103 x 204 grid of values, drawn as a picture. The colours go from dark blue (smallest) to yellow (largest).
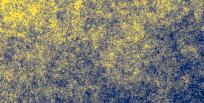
The bottom right is the ninth with the lowest average. The top left is the ninth with the highest average. No regular stripes run through it. No row or column stands out. The halves do not mirror each other. The field is mottled with small blotches. There is an overall slope up to the top left.
